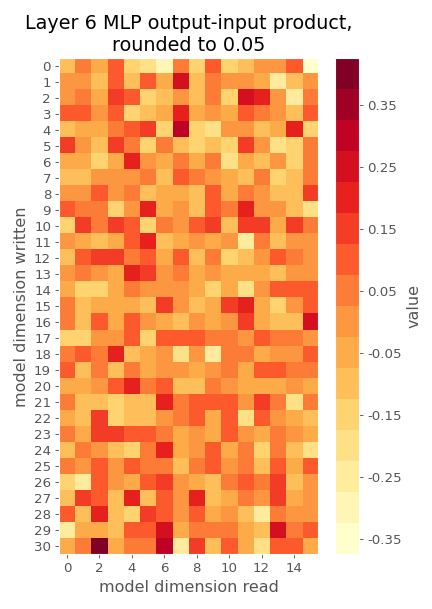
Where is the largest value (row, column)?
30 2
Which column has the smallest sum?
14
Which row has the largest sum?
10
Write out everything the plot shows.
Title: Layer 6 MLP output-input product, rounded to 0.05
x-axis: model dimension read, ticks 0 2 4 6 8 10 12 14
y-axis: model dimension written, ticks 0 1 2 3 4 5 6 7 8 9 10 11 12 13 14 15 16 17 18 19 20 21 22 23 24 25 26 27 28 29 30 (0 at the top)
Colour bar: value, ticks -0.35 -0.25 -0.15 -0.05 0.05 0.15 0.25 0.35
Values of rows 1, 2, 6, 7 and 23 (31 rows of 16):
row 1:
0 0 -0.1 0.1 -0.1 0.1 -0.05 0.25 -0.1 0.05 0 0 -0.05 -0.25 -0.1 0
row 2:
0 0.05 -0.05 0.15 0.1 -0.15 -0.1 0 -0.1 0.05 -0.15 0.25 0.2 0 -0.25 0.05
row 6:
-0.05 -0.05 -0.15 -0.05 0.2 0 -0.05 0.05 -0.05 0.05 -0.2 -0.05 -0.1 0 -0.15 0.05
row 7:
-0.1 -0.1 0 0 0 0.05 -0.1 0.1 0.05 0 -0.05 -0.1 0.05 -0.15 -0.1 0.05
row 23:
0.05 -0.05 0.15 0.15 0.1 0.1 0.05 -0.05 0 -0.05 0.1 0 -0.05 0.05 0 -0.05
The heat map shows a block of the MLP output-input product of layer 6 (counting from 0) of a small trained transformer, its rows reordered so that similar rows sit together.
